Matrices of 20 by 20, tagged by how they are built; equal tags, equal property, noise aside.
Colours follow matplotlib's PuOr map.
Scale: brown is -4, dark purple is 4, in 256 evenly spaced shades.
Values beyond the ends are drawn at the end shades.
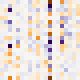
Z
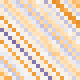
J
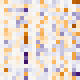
Z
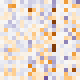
Z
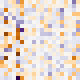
Z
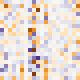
Z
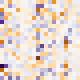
Z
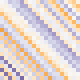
J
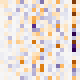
Z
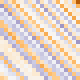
J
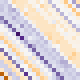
J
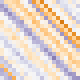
J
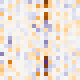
Z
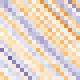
J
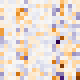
Z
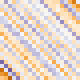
J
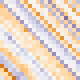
J
